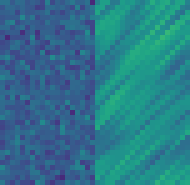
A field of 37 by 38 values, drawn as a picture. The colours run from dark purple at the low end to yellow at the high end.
The table splits into one row of 2 panels. Panel 1,1: low, fine-grained. Panel 1,2: middling, slanting up to the right.
